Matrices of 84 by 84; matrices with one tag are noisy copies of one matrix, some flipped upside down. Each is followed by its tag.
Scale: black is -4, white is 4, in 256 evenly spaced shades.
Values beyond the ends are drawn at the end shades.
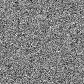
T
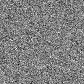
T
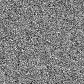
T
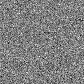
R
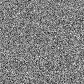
R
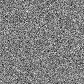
R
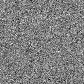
T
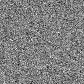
T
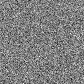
R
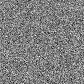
R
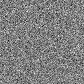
R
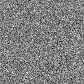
R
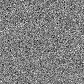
R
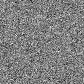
T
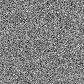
R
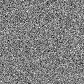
R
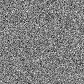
R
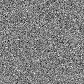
R
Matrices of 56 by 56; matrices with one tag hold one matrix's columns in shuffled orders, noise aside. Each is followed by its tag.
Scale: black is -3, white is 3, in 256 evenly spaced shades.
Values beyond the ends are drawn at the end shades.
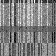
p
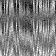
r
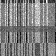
p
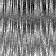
r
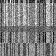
p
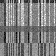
p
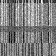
p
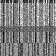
p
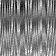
r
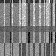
p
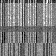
p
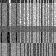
p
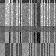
p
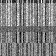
p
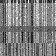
p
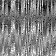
r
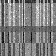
p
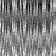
r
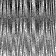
r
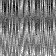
r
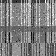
p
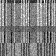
p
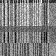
p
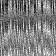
r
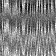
r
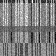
p
